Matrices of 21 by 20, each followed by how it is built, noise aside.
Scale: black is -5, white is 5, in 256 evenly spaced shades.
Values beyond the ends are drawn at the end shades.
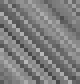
Toeplitz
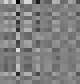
low rank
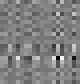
low rank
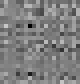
low rank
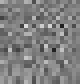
low rank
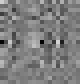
low rank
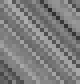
Toeplitz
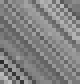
Toeplitz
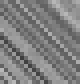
Toeplitz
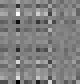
low rank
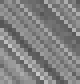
Toeplitz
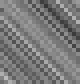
Toeplitz
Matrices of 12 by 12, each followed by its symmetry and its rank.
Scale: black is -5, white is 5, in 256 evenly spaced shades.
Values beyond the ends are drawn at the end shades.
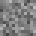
antisymmetric, full rank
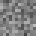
antisymmetric, full rank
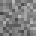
antisymmetric, full rank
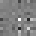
symmetric, rank two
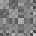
symmetric, rank two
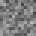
neither, full rank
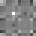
symmetric, rank two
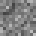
symmetric, full rank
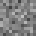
neither, full rank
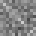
symmetric, full rank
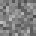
neither, full rank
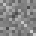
symmetric, full rank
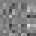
neither, rank two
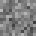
neither, full rank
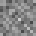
symmetric, full rank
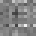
neither, rank two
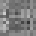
neither, rank two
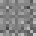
symmetric, rank two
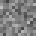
antisymmetric, full rank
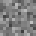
antisymmetric, full rank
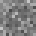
symmetric, full rank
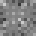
symmetric, rank two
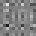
neither, rank two
